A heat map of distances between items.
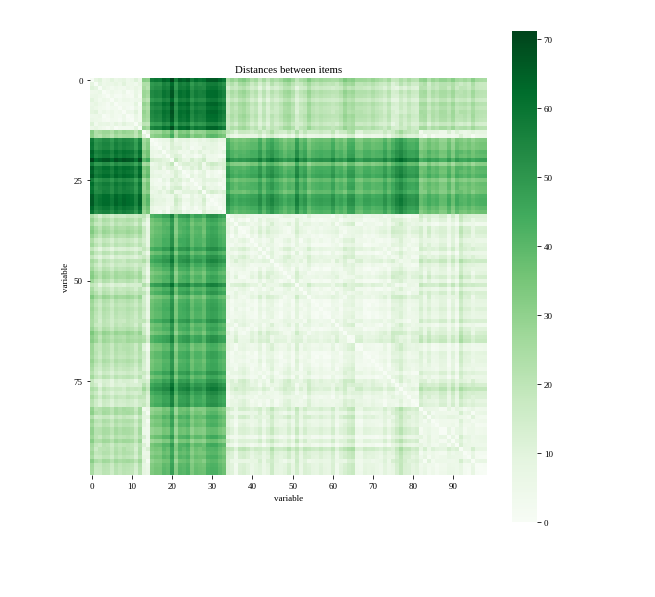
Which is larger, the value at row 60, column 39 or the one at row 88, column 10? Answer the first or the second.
the second
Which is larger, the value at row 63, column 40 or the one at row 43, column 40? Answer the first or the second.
the first
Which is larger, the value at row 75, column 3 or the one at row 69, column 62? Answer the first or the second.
the first
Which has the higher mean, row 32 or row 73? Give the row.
32
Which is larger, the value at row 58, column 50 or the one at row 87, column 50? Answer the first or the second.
the second
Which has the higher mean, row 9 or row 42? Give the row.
9
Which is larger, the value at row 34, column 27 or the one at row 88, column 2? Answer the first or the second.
the first
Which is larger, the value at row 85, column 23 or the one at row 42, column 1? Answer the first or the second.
the first
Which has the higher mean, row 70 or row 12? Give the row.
12
